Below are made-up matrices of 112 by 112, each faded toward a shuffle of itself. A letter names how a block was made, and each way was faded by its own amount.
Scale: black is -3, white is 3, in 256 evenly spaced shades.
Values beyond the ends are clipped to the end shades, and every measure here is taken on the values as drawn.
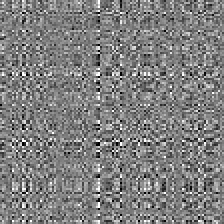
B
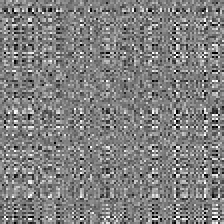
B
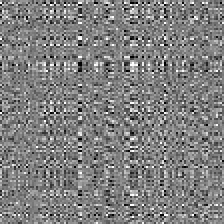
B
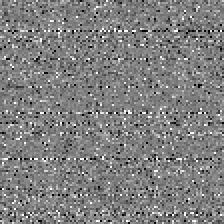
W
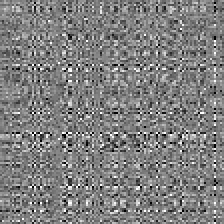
B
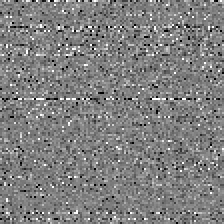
W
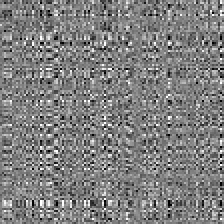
B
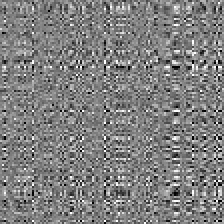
B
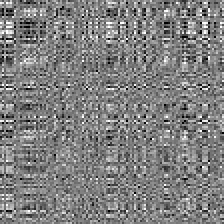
B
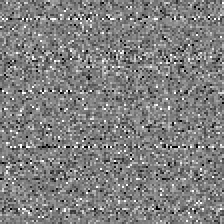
W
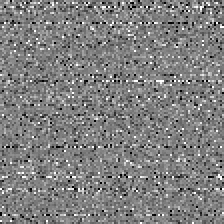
W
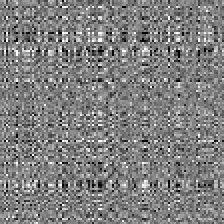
B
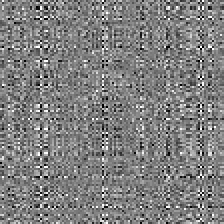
B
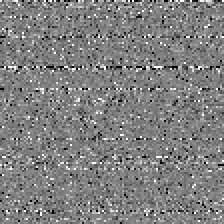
W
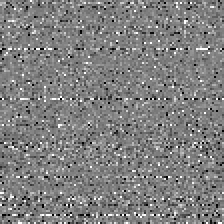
W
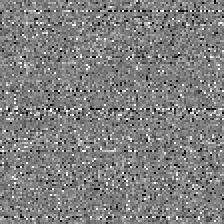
W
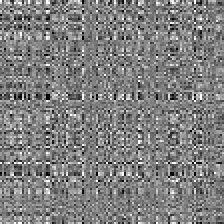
B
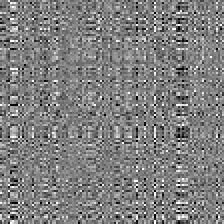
B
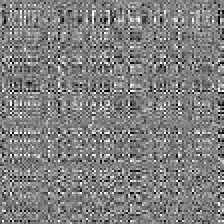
B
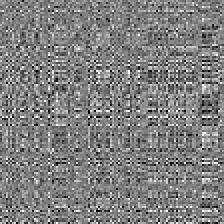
B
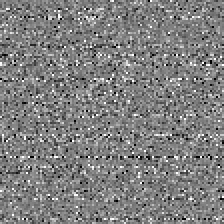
W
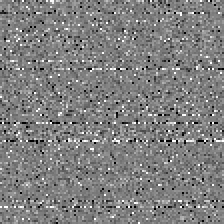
W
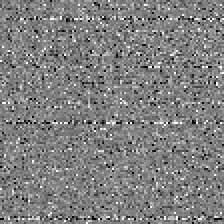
W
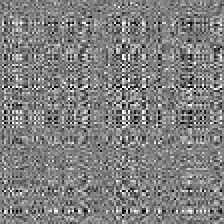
B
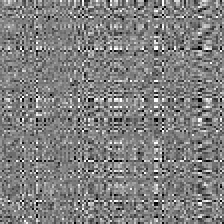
B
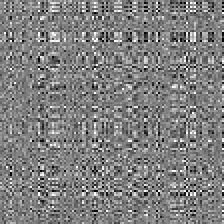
B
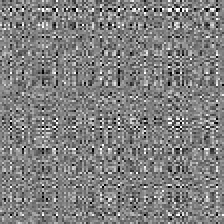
B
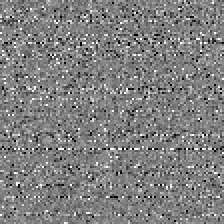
W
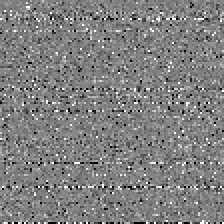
W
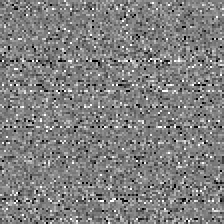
W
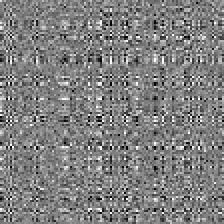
B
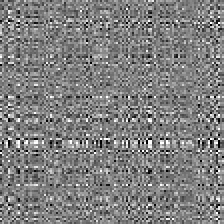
B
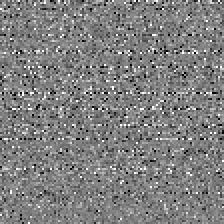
W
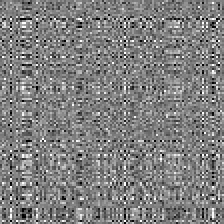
B
